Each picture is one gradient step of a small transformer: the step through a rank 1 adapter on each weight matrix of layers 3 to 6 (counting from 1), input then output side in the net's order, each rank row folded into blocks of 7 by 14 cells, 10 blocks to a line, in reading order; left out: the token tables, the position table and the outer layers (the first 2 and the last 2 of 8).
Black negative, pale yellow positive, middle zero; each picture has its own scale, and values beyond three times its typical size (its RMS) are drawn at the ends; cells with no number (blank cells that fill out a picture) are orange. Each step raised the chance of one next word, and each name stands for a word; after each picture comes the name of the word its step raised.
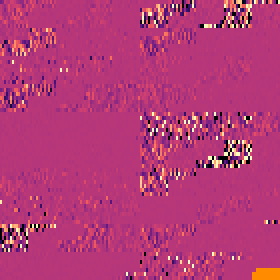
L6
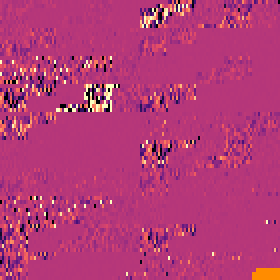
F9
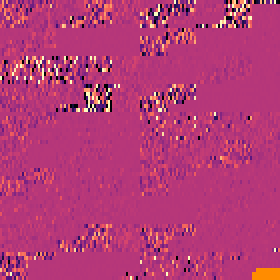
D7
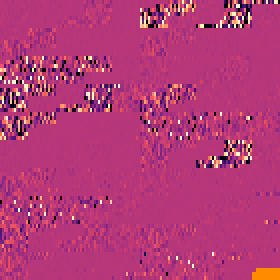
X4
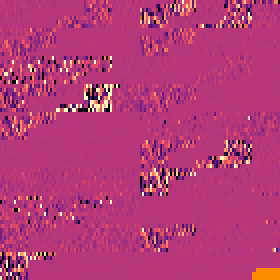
F9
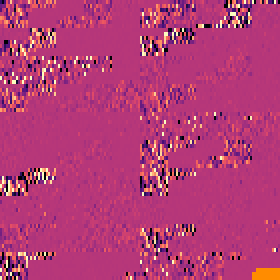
D7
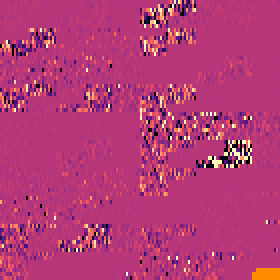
L6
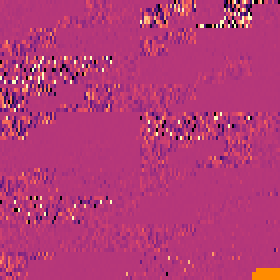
X4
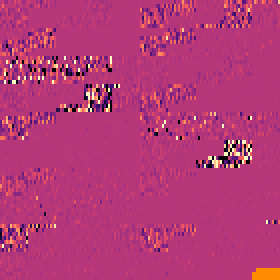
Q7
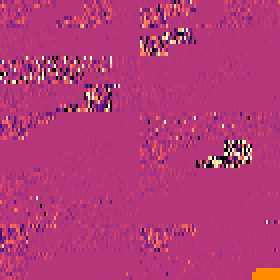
Q7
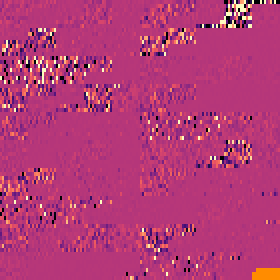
X4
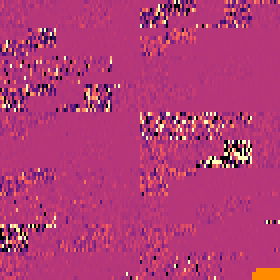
L6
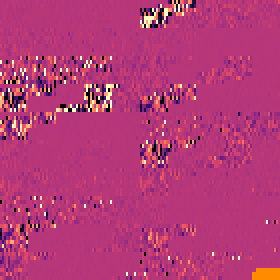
F9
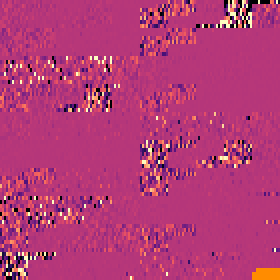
D7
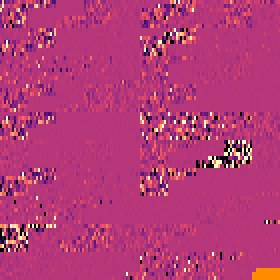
L6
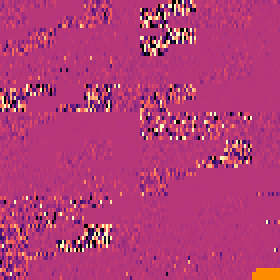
F9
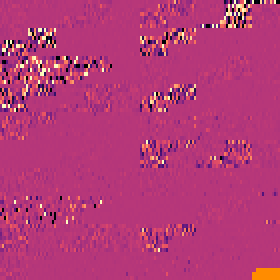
X4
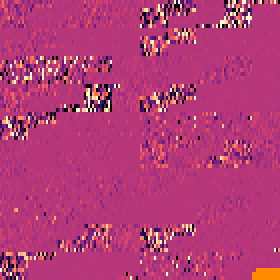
D7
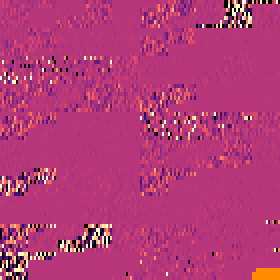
D7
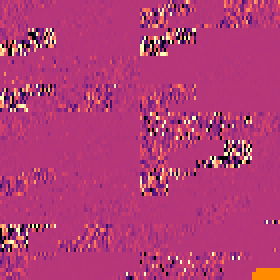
L6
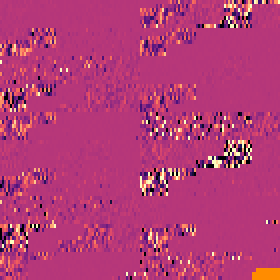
L6
